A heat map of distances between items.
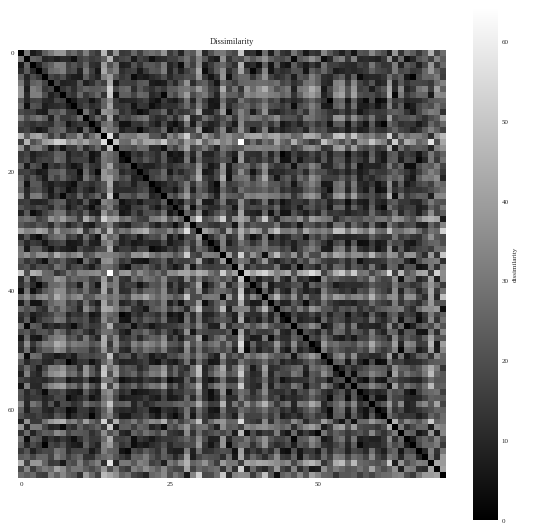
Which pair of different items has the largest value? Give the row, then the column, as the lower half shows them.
37, 15
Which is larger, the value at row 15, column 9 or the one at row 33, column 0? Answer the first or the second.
the first
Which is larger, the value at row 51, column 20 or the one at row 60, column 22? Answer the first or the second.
the first
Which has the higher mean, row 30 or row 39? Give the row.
30
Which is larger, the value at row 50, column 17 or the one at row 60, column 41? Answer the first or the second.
the second
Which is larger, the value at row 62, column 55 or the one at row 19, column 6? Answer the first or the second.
the first
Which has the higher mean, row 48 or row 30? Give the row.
30
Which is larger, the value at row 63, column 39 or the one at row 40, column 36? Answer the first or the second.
the first
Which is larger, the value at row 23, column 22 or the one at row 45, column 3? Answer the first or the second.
the second
